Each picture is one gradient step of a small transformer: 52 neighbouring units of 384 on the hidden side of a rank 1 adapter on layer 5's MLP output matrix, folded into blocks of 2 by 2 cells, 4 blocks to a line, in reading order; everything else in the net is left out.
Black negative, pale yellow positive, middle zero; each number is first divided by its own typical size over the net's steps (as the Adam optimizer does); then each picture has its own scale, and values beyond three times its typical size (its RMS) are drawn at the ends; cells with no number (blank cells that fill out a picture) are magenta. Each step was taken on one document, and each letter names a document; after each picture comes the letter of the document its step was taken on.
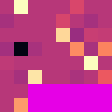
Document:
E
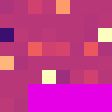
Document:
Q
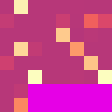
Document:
E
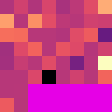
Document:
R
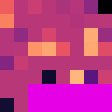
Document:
Q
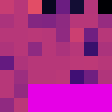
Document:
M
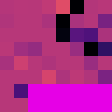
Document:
M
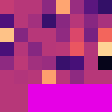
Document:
R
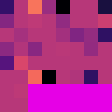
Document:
M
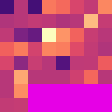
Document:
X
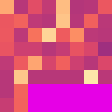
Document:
X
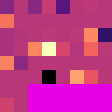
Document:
Q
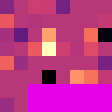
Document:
Q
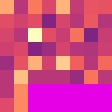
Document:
X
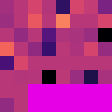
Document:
M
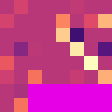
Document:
E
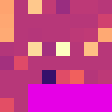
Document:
Q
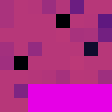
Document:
M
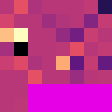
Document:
R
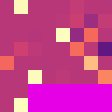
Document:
E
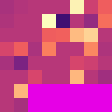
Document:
R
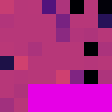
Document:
M
